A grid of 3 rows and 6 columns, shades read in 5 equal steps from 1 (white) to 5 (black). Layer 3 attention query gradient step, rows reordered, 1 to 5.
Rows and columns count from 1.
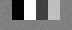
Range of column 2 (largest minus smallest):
2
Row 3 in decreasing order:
3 3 3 3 3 3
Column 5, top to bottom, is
2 2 3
